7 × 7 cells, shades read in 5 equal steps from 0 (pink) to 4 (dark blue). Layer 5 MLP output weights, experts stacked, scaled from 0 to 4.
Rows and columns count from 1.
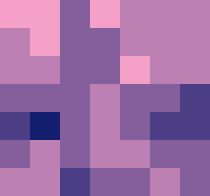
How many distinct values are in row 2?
3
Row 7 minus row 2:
0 1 1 0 1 0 1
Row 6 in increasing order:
1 1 1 2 2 2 2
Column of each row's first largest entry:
3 3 3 7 2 1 3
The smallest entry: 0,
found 5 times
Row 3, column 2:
1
